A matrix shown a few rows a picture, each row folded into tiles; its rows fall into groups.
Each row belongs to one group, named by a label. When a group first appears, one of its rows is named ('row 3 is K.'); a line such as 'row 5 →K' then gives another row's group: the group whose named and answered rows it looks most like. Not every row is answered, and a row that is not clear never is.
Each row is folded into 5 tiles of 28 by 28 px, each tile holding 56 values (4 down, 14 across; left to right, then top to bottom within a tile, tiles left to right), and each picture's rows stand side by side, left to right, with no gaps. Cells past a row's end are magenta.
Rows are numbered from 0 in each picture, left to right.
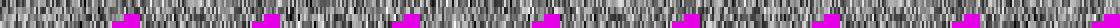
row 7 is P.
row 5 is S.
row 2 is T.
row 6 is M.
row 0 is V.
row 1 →M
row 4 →M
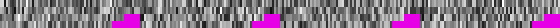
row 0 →T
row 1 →S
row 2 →S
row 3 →S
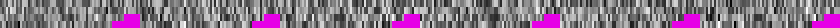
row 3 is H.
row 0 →P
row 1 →S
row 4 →H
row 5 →T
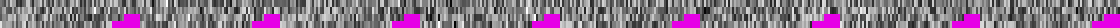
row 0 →V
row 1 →T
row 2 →V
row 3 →T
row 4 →V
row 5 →S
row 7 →V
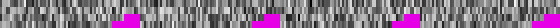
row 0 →H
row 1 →H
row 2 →T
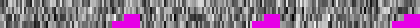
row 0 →P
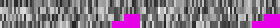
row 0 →H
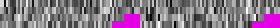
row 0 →T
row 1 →T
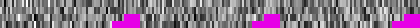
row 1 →P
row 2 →S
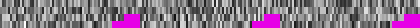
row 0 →V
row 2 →H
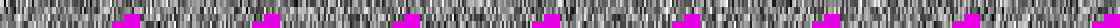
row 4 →T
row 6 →S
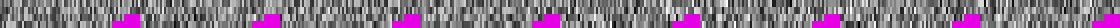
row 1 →P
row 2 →V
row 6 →M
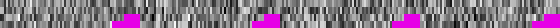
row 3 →P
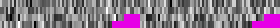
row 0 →T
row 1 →T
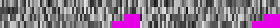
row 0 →S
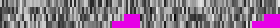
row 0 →S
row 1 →M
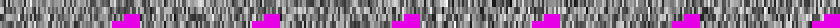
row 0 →M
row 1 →M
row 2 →H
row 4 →H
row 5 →S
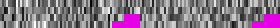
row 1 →V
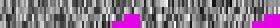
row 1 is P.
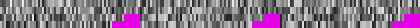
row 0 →M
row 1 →V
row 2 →S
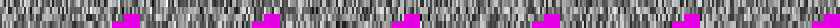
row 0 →V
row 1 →T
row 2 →S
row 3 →H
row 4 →H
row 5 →V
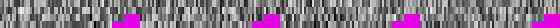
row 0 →V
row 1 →V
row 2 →P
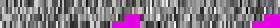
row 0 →H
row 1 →M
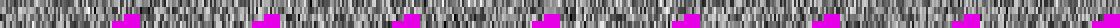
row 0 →H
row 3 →P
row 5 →V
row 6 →P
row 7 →H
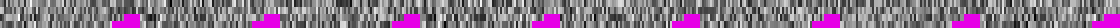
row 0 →M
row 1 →P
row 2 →H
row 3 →P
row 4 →M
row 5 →S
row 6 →V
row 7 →P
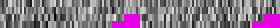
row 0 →P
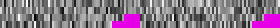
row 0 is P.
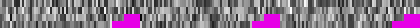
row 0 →V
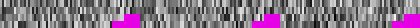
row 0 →S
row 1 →S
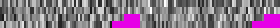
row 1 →T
